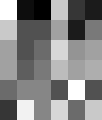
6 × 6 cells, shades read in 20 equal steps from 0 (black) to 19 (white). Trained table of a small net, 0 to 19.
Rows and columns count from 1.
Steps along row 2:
down same up down up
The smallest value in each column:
4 1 0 6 2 2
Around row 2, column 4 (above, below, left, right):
15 16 6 2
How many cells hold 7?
1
